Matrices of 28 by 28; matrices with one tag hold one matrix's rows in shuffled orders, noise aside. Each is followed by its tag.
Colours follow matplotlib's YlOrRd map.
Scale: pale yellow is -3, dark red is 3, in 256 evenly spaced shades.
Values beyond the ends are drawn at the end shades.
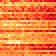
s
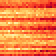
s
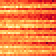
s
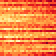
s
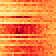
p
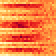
p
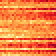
s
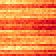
s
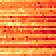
s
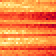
s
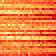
s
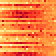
p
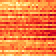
s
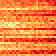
s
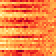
p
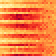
p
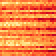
s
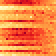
p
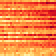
s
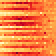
p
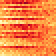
p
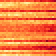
s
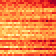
s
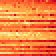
s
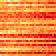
s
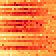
p
